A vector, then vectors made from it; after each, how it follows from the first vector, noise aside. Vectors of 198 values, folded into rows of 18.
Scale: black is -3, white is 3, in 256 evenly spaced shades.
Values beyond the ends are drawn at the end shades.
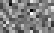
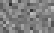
shrunk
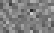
shrunk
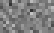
shrunk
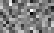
negated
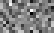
negated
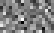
reversed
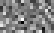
reversed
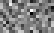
negated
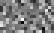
reversed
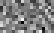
reversed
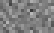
shrunk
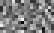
reversed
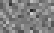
shrunk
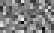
reversed
